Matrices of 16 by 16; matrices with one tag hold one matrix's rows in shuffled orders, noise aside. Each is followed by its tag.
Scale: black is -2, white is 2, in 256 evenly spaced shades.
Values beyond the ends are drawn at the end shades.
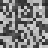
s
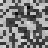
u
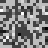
s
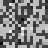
s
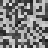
s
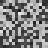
s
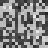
s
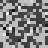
u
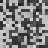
u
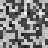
u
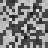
u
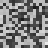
u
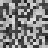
s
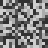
s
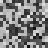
u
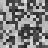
u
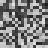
s
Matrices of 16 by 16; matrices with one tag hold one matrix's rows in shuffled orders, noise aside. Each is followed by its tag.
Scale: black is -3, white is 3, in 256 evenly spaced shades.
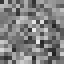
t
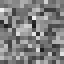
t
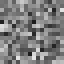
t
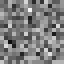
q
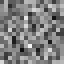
q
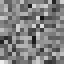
t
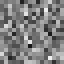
q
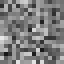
t
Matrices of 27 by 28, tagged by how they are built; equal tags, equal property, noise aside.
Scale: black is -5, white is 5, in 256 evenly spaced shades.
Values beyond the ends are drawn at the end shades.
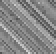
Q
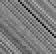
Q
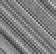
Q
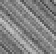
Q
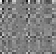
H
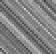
Q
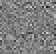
H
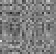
H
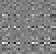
H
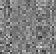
H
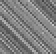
Q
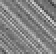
Q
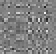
H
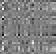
H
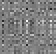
H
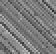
Q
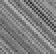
Q
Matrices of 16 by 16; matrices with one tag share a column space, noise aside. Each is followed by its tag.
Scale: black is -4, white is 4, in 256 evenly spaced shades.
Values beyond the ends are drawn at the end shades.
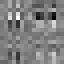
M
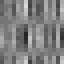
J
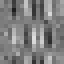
J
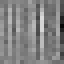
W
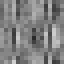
J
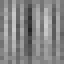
W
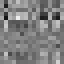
M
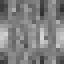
J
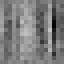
W
